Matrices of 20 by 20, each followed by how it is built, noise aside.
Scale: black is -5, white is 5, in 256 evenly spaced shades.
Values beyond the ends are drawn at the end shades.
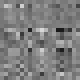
low rank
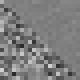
lower triangular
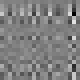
low rank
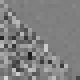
lower triangular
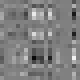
low rank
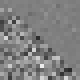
lower triangular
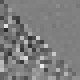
lower triangular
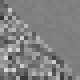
lower triangular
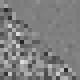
lower triangular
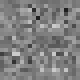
low rank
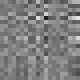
low rank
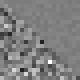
lower triangular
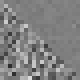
lower triangular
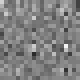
low rank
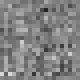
low rank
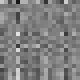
low rank
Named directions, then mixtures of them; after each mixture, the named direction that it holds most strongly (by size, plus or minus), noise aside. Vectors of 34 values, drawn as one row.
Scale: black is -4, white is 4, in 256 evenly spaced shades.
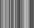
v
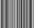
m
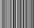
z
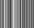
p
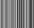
m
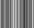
m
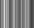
v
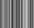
v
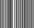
p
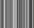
m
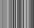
z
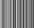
z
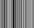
p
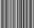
m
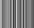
z
